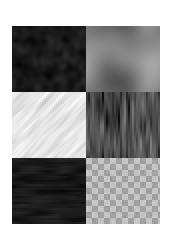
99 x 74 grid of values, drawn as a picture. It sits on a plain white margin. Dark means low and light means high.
The table splits into 3 rows of 2 panels. Panel 1,1: very low, blotchy, faint in contrast. Panel 1,2: middling, smooth. Panel 2,1: very high, slanting up to the right, faint in contrast. Panel 2,2: low, streaked downward. Panel 3,1: very low, streaked across, faint in contrast. Panel 3,2: high, checkered.
